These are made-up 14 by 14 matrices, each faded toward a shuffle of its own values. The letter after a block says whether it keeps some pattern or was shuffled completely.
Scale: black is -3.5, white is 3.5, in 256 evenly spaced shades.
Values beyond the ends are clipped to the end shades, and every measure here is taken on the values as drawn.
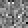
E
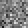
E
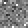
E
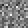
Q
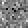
E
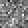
E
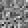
E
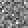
Q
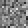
Q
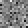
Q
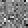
Q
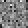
E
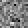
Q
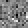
Q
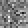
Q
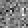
Q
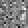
Q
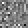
Q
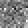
E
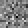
Q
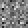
Q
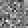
E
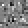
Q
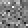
Q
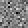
E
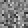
Q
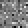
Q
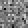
E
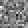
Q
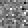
E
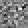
Q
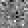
Q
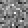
E
